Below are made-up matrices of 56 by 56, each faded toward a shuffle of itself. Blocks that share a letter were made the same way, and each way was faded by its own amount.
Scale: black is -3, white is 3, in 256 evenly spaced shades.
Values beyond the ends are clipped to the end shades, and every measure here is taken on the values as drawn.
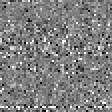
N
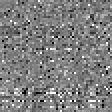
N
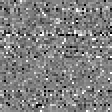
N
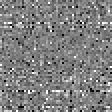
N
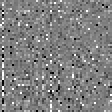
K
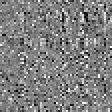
K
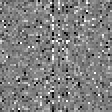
K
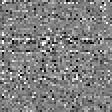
N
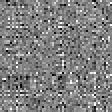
K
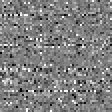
N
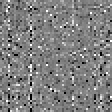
K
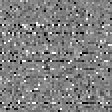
N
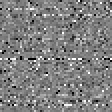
N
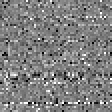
N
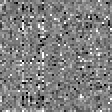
K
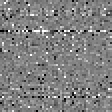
N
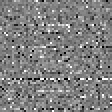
N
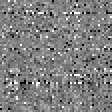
N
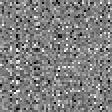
K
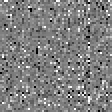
K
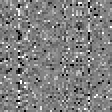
K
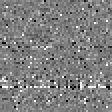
N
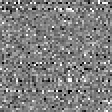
N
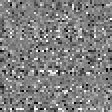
N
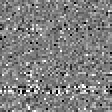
N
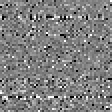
N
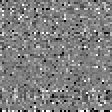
N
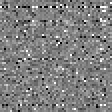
N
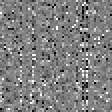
K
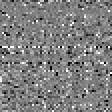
N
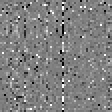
K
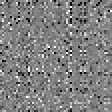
K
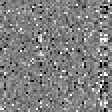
K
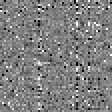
K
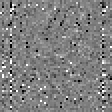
K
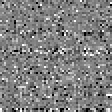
N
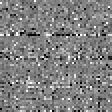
N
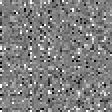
K
